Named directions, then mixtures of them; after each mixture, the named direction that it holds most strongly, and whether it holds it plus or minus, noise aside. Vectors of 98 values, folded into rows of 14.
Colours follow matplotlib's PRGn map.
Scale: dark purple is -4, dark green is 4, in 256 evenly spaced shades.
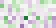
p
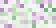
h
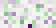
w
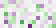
w, plus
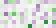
w, minus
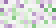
h, plus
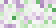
h, plus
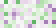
h, minus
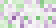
p, plus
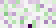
w, plus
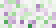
w, minus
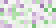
h, plus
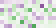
h, plus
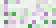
w, minus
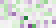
w, plus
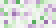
h, minus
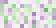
h, plus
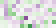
w, minus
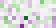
p, plus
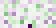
w, plus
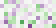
w, plus
